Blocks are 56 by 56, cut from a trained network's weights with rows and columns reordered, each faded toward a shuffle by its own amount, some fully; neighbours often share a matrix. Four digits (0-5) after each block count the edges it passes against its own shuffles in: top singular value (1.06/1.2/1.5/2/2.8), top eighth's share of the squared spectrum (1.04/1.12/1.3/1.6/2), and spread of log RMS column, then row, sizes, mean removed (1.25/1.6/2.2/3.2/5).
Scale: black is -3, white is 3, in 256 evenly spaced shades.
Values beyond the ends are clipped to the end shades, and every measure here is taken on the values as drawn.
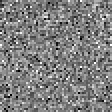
2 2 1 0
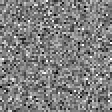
0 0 0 0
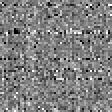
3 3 1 3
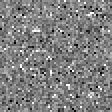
1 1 0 1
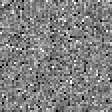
0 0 0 0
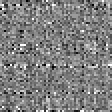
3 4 1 3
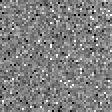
0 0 0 0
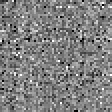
2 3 0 2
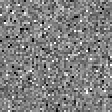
0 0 0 0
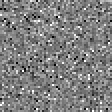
1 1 0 0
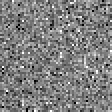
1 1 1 0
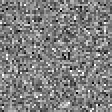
2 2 1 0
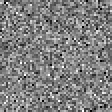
0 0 0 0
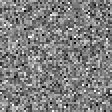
2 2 0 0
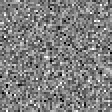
0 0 0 0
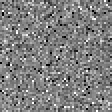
0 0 0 0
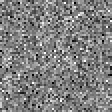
2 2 0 0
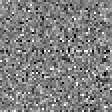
3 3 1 2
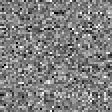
4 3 1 2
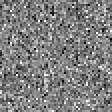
2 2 1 0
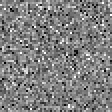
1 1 0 0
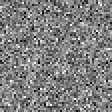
2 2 0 0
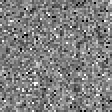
1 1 0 1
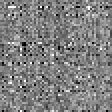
3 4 1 3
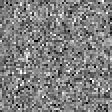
1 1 0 0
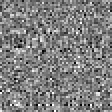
4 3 1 2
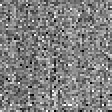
2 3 1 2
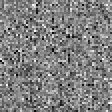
2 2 1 2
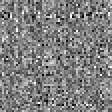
2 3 1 2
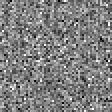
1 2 1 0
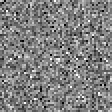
1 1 0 0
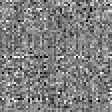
2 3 1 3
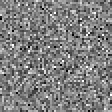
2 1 0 0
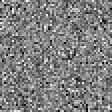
1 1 0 0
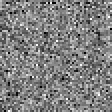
1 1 1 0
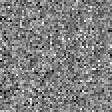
2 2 1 1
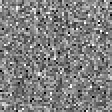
1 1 0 0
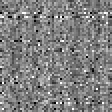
3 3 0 2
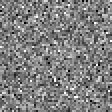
1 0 0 0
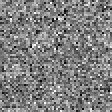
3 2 0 1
